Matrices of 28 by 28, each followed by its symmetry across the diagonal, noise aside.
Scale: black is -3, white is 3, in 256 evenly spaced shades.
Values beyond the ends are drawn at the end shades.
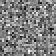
antisymmetric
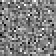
antisymmetric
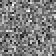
neither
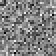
symmetric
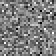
neither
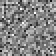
symmetric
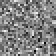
neither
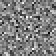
antisymmetric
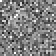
symmetric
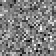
antisymmetric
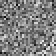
symmetric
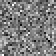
neither
